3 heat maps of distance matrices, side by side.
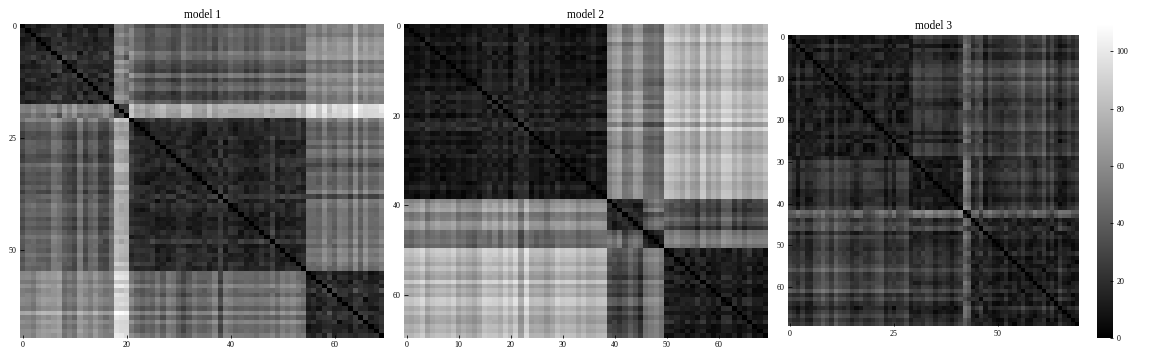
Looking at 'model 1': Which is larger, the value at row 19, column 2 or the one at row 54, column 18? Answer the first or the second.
the second
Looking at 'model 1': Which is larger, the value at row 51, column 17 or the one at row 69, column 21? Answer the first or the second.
the second
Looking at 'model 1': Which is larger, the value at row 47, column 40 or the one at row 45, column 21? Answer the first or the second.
the second
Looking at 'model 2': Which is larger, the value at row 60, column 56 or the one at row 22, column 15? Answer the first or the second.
the second
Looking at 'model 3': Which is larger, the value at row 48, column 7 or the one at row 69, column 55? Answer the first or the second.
the first
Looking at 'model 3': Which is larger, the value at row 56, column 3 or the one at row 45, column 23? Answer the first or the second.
the first
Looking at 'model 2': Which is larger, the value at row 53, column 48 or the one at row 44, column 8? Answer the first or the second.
the second
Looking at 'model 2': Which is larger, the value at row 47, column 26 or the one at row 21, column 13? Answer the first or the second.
the first
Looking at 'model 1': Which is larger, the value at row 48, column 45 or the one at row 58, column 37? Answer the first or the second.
the second
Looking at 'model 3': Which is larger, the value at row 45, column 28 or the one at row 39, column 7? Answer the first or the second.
the first
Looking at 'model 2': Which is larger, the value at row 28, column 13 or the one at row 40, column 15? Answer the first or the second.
the second
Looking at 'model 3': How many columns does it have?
70
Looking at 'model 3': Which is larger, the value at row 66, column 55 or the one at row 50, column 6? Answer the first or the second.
the second
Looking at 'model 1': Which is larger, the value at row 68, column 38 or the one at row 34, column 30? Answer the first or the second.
the first
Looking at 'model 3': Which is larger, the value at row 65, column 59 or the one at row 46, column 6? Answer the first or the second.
the second
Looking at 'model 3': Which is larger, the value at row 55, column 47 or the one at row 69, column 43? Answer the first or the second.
the second
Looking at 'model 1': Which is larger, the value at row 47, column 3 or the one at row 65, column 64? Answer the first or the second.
the first
